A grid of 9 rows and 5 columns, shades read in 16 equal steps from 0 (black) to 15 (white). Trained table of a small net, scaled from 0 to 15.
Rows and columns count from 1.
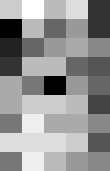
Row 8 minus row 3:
11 7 4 2 -3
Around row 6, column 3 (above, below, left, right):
0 10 12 11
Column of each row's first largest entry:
2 2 4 2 1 2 2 1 2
